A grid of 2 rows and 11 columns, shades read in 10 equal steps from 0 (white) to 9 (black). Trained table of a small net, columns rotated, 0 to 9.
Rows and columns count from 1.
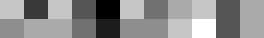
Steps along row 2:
down same up up down same down down up down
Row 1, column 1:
2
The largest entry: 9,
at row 1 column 5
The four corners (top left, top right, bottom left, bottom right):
2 3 4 3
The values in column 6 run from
2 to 4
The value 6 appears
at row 1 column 4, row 1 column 10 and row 2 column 10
